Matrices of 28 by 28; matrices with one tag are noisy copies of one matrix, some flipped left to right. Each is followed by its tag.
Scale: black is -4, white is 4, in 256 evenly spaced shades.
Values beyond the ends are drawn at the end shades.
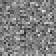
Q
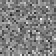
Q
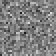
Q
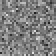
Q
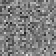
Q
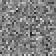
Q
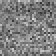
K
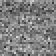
K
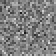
Q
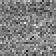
K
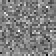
Q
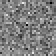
Q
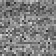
K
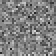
Q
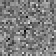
Q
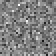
Q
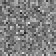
Q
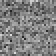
K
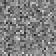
Q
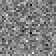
Q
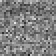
K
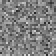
Q
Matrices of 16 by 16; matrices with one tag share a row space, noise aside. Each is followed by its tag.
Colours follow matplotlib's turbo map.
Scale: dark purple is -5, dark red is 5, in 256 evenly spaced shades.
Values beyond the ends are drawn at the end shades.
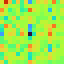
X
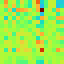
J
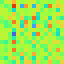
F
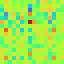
X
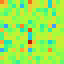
X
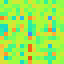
X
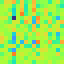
F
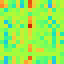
X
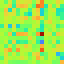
J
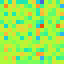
J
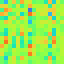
X
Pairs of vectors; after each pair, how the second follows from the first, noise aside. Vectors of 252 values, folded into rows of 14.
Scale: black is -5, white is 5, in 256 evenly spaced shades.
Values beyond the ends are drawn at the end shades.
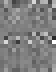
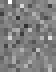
shuffled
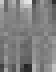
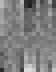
reversed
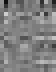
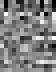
scaled up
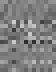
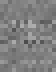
shrunk
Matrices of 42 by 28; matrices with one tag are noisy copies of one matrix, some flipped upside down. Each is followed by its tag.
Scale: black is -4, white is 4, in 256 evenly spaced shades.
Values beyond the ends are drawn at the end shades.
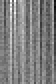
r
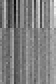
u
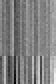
u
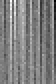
r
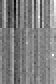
u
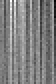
r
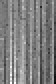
r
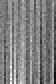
r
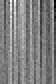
r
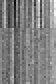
u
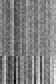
u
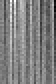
r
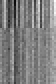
u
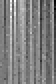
r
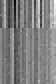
u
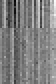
u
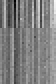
u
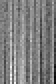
r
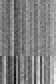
u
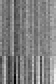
u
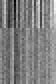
u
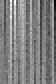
r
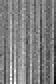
r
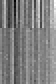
u
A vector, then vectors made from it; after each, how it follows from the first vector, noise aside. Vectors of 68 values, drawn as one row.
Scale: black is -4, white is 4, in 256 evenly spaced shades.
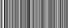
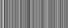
shrunk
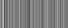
shrunk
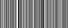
wrapped around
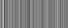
shrunk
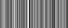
wrapped around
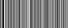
negated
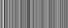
shrunk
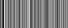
negated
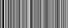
negated
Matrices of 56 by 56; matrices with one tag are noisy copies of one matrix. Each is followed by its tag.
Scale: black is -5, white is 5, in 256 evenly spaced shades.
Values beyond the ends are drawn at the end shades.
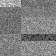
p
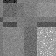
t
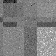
t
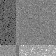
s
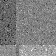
s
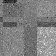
t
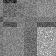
t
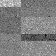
p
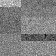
p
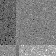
s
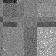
t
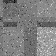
t
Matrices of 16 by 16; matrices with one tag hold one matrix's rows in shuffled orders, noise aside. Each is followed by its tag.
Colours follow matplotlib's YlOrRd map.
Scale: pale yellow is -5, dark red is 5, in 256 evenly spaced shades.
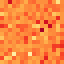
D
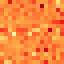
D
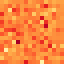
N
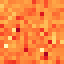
N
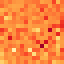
D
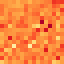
D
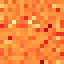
D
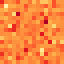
N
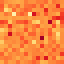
D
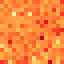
D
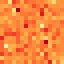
N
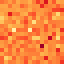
D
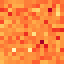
D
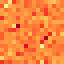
N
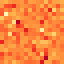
N
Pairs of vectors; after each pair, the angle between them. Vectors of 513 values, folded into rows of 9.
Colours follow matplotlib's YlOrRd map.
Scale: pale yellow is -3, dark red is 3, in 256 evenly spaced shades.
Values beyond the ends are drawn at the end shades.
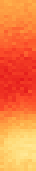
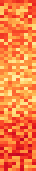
partly opposed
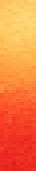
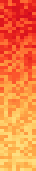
nearly opposite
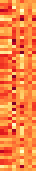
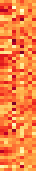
nearly parallel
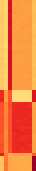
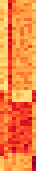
nearly parallel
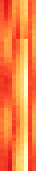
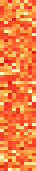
orthogonal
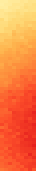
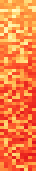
partly aligned
